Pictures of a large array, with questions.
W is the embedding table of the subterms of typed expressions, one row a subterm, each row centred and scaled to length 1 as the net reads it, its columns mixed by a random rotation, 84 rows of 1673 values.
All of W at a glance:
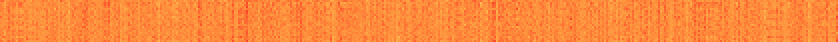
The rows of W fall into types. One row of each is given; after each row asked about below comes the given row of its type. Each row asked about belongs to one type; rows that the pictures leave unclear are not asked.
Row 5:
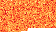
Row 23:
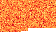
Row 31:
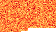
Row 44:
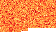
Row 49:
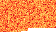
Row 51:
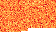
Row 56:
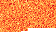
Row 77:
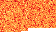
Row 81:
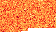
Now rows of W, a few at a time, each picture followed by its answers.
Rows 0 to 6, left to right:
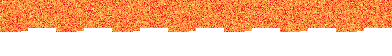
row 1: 23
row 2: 56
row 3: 56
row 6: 31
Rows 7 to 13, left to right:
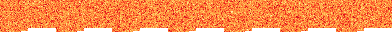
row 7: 51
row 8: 77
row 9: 49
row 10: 5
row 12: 5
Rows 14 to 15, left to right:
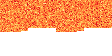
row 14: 31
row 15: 23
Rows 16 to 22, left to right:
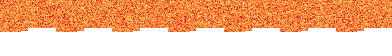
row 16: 56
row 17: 44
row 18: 44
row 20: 5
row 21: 81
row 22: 51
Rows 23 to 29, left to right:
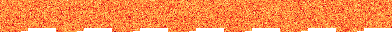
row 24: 5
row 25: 81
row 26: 56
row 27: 23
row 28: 51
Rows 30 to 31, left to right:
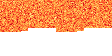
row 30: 81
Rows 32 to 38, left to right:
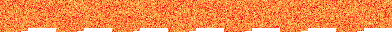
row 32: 77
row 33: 56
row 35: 77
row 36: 81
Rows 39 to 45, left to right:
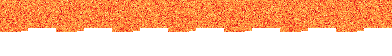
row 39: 51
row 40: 5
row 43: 23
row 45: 51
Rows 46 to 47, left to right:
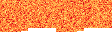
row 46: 51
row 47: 49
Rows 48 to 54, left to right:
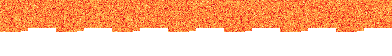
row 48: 44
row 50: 44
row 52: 81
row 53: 77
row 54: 23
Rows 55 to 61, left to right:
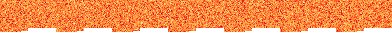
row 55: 51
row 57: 81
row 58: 81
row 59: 51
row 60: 77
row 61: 5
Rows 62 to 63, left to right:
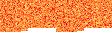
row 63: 31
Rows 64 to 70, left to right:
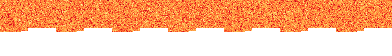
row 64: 44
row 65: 5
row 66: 23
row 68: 5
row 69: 77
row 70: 51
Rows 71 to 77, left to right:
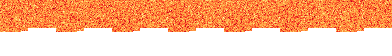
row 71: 44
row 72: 56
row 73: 81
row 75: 81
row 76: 49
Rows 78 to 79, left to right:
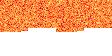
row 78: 77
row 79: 49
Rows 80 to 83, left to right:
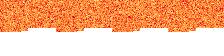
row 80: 77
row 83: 31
